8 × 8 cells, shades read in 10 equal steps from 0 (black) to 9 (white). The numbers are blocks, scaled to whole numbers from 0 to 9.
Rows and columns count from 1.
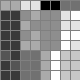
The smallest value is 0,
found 2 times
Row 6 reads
3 2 4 4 6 9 7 7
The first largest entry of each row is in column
3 8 7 7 7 6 6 6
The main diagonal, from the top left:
6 2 6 6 5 9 7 7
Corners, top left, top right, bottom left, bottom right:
6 4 2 7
